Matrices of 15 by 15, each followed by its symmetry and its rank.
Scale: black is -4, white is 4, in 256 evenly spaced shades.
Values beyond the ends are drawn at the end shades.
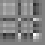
symmetric, rank one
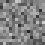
neither, full rank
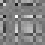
symmetric, rank two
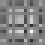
symmetric, rank one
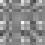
symmetric, rank two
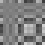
symmetric, rank one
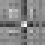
symmetric, rank two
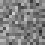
neither, full rank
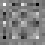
symmetric, rank two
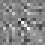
symmetric, rank three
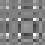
symmetric, rank one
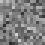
neither, full rank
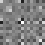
symmetric, rank three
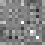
symmetric, rank three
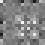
symmetric, rank three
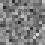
neither, full rank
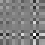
symmetric, rank one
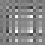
symmetric, rank one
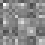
symmetric, rank three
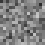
neither, full rank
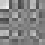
symmetric, rank two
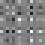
symmetric, rank two
